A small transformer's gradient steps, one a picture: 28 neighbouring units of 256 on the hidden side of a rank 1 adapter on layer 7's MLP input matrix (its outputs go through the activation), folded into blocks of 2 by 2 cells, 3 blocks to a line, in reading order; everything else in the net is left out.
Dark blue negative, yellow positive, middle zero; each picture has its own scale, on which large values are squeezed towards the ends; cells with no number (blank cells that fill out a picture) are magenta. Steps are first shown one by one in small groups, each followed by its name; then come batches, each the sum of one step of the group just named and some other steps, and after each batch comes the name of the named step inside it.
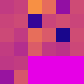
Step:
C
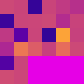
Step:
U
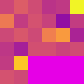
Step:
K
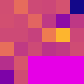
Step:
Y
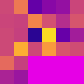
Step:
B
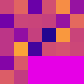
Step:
U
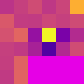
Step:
K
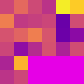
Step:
K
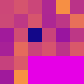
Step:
B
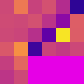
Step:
Y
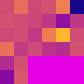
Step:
Y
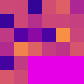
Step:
U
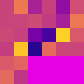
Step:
B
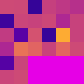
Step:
U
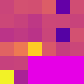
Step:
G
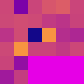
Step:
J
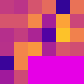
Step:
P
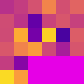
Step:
G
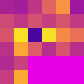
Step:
P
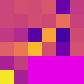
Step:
G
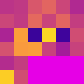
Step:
G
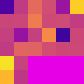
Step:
G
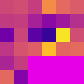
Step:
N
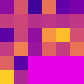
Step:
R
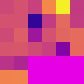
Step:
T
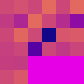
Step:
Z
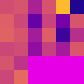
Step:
T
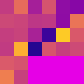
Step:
R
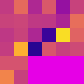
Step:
R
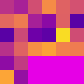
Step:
N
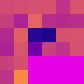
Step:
Z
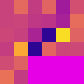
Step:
N
